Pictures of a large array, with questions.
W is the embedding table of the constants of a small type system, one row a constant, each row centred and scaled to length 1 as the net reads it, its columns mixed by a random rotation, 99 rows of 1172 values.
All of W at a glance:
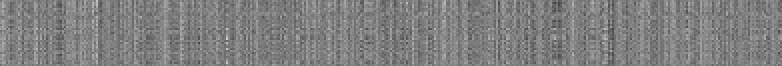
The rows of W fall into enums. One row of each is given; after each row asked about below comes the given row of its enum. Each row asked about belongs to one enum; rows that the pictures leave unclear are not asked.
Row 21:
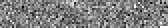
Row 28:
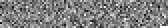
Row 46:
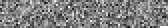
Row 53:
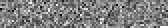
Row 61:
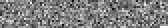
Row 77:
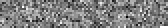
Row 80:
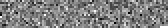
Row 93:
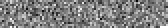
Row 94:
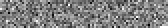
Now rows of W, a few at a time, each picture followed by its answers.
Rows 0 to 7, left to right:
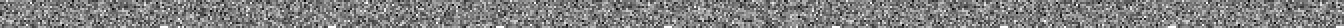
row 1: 93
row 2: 53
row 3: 61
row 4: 77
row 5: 61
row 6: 94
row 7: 61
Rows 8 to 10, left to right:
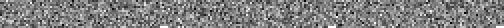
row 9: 93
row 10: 80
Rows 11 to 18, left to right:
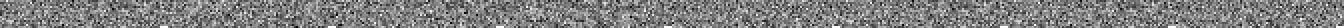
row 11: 61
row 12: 46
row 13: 80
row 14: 77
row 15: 28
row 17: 61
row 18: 28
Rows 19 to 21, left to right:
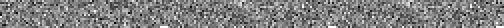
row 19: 80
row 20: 21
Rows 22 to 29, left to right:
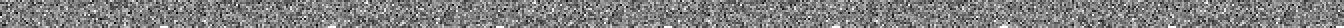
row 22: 80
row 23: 94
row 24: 53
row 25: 53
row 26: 94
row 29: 53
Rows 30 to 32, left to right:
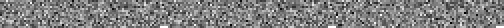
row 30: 61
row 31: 61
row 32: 80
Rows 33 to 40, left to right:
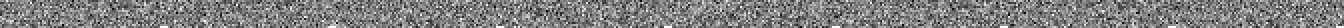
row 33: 61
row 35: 28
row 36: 93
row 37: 46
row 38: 61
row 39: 80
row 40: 28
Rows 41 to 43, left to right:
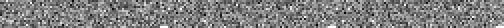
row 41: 61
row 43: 94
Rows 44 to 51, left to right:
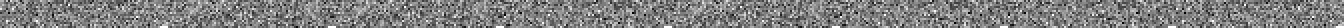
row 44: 94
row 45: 46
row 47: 80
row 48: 46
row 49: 80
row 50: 80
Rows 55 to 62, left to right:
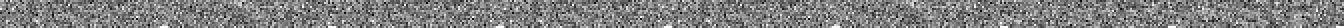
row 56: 21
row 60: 21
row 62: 77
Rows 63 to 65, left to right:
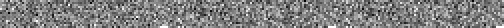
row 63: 94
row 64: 93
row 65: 93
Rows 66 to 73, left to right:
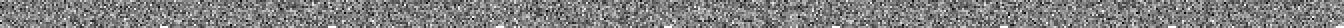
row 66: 28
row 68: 94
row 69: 93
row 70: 77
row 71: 61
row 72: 80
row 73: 94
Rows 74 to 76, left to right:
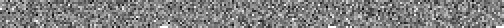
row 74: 94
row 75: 28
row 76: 93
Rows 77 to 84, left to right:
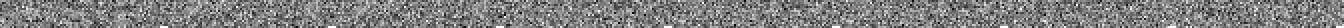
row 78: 46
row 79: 46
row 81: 61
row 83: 94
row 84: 93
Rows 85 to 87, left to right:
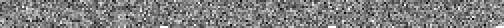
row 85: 77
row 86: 61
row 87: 94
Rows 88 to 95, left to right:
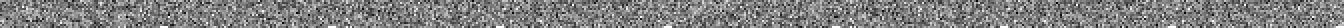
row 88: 77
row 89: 80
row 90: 93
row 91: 94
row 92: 46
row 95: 94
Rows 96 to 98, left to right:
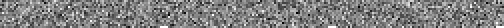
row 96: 46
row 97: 80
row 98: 21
